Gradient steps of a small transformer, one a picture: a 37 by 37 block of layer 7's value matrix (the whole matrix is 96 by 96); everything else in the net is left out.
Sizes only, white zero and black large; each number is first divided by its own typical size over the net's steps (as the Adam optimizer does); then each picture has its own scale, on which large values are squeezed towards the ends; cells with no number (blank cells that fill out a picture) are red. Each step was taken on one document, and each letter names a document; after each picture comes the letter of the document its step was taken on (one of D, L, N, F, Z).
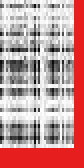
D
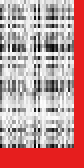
D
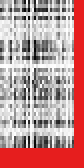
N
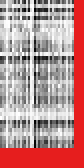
N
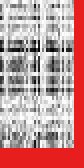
D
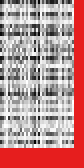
D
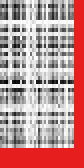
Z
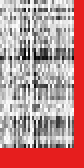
N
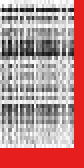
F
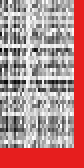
Z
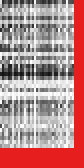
F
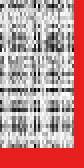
D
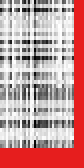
N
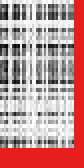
Z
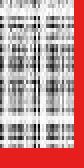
D
